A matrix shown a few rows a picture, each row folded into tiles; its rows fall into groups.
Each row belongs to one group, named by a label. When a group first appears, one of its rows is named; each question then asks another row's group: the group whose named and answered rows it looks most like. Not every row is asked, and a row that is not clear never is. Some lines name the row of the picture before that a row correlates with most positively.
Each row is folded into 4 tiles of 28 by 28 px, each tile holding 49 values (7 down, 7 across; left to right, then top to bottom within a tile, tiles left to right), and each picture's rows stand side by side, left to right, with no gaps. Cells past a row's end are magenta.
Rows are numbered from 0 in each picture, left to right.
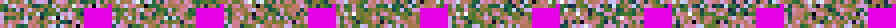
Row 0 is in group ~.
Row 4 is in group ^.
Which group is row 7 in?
~
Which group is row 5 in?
^
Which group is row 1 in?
~
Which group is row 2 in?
~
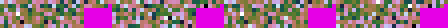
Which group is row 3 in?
~
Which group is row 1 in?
~
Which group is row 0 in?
^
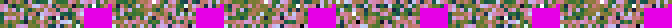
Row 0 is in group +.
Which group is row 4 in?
+
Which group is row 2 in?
~
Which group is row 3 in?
^
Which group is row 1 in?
~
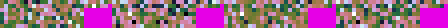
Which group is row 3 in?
^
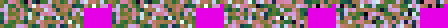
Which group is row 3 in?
~
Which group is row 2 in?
~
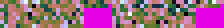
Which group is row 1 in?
^
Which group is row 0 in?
~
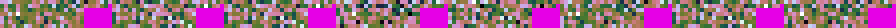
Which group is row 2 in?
+
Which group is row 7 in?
^
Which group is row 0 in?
^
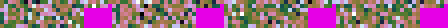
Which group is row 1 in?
~
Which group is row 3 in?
^
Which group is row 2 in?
^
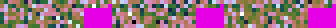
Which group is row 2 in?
^
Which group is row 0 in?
+
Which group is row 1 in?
^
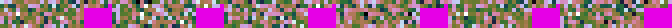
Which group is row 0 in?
^
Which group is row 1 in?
+
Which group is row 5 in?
^
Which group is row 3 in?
~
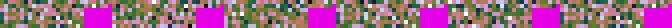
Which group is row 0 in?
+
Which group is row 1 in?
~
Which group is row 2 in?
^
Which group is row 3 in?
+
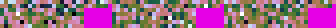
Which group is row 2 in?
^
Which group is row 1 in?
+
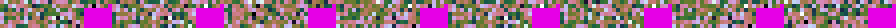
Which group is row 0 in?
~
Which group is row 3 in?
~
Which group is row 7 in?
^
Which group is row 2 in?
~
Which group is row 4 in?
+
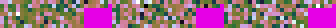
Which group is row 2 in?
+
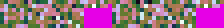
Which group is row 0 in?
+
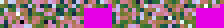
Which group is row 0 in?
^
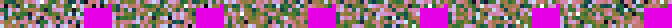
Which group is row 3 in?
+
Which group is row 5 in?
^
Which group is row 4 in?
+
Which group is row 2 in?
^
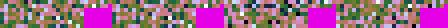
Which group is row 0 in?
+
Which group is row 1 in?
+
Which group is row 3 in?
~
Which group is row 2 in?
^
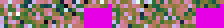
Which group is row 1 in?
~
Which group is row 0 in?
^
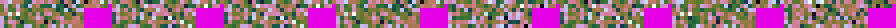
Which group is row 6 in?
^
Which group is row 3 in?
^
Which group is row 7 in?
~
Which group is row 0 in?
^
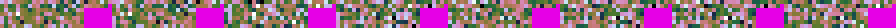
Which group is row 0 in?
^
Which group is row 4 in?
~
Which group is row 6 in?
~
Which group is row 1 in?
^
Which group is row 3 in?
~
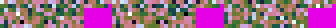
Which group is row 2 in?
+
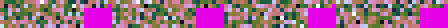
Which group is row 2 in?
+
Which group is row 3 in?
^
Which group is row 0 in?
~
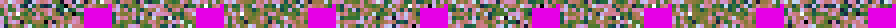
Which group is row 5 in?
+
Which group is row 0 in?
^
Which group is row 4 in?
~
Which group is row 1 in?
+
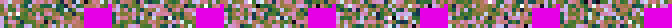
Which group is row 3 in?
~
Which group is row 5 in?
+
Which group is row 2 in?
~
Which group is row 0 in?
^
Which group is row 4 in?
~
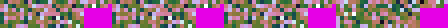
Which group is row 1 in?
+
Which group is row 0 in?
+
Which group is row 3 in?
^
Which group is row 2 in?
+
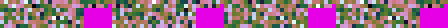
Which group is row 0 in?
~
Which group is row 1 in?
~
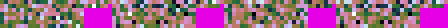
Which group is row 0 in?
+
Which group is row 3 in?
^
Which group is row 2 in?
~
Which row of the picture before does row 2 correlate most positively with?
1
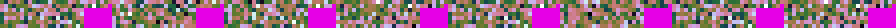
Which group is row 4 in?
+
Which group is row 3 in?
~
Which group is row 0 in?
+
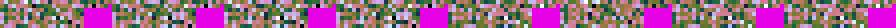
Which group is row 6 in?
+
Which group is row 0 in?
~
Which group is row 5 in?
~
